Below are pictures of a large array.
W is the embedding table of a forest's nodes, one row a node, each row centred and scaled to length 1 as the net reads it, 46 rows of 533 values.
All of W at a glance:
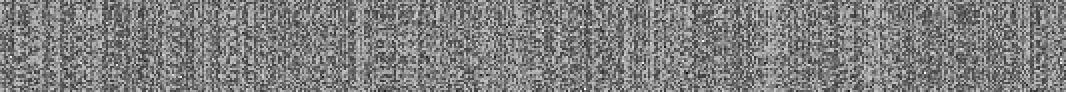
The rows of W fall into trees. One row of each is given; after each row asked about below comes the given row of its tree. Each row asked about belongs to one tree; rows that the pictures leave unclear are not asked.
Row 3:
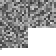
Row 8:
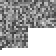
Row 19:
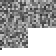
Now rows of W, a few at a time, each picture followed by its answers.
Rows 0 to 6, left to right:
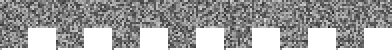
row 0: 3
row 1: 19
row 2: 8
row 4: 3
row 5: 8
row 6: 8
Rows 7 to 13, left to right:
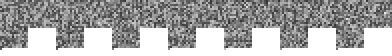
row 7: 8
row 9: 3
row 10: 8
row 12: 8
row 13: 19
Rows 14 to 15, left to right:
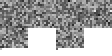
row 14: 3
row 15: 19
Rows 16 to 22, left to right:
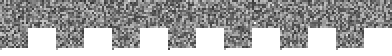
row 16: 8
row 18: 19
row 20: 3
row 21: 8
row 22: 8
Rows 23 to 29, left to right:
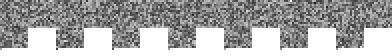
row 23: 3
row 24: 19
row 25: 19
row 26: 3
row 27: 3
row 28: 8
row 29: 8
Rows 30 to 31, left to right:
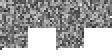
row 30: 8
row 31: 8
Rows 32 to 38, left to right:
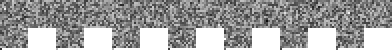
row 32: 19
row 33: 3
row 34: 8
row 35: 19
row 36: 19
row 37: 8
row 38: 8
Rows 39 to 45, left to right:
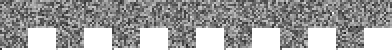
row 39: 19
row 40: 3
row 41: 19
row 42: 3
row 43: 8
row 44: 3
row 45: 3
